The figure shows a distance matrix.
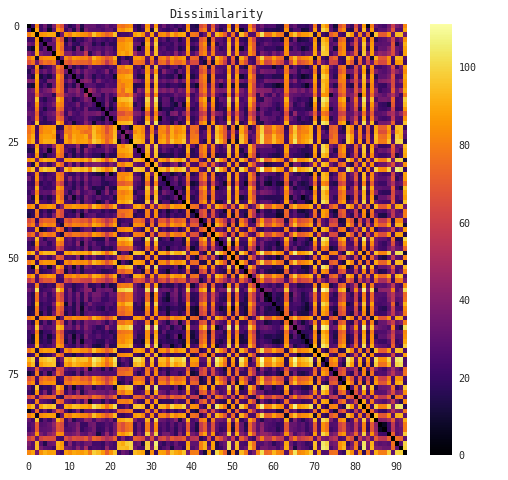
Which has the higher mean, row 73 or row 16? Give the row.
73
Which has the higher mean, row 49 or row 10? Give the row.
49
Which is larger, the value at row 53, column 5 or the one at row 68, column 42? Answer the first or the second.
the second
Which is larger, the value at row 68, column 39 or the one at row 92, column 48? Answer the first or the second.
the first
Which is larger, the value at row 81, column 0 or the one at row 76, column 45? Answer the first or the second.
the first
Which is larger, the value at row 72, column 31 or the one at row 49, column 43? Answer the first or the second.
the first
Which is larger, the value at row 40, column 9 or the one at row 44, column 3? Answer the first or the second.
the first
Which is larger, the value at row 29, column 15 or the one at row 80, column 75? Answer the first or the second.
the first
